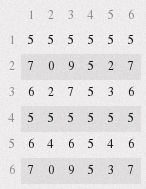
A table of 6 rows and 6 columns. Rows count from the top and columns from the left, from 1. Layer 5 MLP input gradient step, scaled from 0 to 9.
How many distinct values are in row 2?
5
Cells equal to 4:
2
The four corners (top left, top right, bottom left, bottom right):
5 5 7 7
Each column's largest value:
7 5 9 5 5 7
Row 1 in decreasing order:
5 5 5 5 5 5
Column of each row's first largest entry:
1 3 3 1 1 3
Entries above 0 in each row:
6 5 6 6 6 5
